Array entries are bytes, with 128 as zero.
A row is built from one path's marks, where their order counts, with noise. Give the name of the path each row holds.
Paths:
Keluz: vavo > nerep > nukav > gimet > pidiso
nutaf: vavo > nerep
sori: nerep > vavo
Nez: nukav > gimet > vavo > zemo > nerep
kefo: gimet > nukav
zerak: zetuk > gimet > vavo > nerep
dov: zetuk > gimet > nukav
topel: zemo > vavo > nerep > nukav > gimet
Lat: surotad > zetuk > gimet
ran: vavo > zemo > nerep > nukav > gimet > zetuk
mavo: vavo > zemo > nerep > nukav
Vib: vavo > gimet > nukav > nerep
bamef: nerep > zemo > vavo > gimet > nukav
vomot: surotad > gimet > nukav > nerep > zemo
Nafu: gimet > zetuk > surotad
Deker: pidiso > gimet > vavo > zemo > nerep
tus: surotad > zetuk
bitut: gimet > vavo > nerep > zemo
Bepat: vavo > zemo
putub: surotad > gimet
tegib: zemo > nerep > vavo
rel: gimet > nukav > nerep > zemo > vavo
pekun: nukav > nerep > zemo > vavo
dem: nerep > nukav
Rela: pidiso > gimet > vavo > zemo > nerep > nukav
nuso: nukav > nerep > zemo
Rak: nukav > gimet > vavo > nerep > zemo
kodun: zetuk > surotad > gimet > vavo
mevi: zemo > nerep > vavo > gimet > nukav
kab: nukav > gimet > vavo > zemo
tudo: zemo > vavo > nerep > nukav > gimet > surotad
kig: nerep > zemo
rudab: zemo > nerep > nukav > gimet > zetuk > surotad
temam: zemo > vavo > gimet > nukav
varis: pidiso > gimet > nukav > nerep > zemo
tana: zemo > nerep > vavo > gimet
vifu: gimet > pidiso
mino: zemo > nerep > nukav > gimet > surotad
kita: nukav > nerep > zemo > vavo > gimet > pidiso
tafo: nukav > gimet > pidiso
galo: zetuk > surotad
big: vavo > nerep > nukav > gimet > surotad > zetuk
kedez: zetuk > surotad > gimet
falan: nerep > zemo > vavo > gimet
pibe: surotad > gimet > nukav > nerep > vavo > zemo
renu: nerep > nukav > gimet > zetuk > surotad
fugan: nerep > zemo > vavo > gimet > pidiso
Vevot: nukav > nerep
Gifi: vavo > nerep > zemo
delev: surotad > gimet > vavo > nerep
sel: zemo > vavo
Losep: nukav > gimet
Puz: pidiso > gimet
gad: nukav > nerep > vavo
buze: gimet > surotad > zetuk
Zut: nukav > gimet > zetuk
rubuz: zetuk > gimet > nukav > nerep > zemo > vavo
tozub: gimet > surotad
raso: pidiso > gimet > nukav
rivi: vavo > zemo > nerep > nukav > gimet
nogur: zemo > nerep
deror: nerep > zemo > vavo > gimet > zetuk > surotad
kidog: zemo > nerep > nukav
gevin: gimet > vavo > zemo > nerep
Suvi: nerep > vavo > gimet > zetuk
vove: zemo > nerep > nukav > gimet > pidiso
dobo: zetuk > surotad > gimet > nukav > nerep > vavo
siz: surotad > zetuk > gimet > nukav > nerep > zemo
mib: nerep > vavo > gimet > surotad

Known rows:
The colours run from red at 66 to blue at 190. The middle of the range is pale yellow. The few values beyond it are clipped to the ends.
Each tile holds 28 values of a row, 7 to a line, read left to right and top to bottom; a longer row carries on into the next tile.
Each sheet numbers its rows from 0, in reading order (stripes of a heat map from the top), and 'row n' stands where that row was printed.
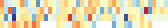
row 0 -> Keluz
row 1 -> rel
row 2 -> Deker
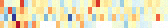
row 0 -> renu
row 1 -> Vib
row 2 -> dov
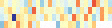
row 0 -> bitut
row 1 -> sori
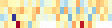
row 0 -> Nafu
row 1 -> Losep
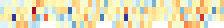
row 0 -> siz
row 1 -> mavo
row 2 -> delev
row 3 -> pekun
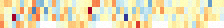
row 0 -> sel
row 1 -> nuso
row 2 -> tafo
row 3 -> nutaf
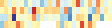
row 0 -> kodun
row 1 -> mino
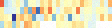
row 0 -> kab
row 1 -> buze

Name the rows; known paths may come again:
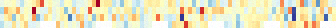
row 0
varis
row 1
Vib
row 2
dov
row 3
kodun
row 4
nogur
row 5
vove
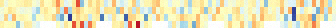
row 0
tozub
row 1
rudab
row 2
Zut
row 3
Bepat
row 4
nutaf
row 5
rivi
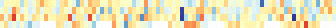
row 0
kefo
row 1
rel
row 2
temam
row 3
kita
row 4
vifu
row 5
tafo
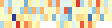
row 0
Rak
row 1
mino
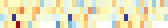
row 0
Nafu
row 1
gevin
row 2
bitut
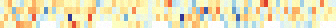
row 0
pekun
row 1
galo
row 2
buze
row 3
kab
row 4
mevi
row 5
raso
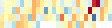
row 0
rubuz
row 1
gad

